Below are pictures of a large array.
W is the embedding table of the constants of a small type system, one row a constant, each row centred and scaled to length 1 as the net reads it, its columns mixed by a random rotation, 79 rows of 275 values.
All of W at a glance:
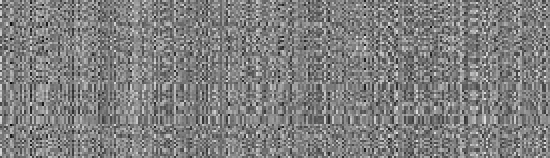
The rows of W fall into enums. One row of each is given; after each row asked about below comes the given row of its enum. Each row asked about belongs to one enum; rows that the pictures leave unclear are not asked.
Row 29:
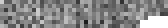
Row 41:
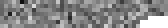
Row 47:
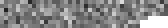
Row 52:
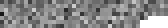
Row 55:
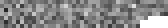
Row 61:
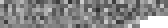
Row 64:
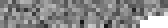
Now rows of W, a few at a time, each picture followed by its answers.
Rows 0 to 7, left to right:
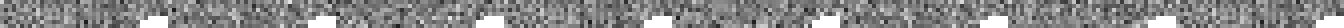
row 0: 29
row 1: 47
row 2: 52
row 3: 29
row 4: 64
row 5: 47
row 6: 61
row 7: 29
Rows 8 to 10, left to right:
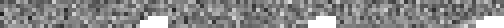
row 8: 52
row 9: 47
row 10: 61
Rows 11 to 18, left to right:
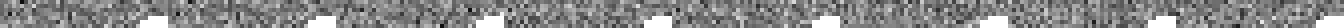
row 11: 41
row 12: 41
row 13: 64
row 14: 55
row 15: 47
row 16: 61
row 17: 29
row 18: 52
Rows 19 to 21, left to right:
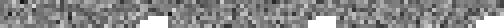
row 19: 41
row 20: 52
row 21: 64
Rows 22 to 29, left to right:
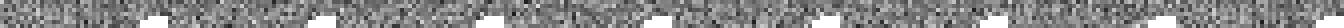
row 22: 29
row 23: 52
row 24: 52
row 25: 41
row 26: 64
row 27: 64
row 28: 61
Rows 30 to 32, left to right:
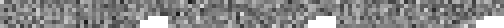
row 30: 29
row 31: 41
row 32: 61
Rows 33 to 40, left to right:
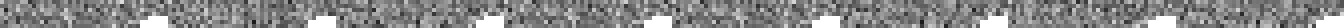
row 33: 47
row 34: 29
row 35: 64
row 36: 47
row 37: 47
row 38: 64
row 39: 61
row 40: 64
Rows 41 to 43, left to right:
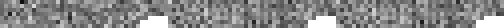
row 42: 29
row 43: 29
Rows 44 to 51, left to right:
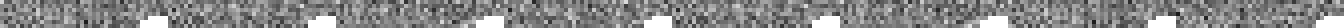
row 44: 29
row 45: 55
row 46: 61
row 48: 55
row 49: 61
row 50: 29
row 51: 52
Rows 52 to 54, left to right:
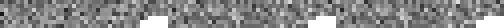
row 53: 47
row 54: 47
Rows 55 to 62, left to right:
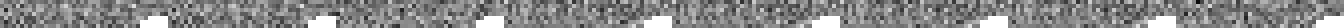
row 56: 55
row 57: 52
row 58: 61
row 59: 61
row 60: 61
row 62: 41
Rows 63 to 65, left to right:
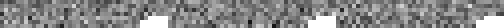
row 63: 52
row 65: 55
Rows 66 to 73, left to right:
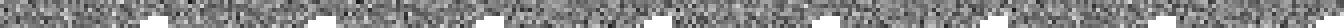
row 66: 47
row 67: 41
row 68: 41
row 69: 64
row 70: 55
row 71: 64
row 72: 47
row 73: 64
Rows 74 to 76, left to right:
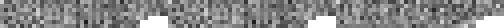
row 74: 29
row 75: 29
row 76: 61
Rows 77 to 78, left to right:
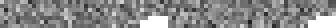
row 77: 47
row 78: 64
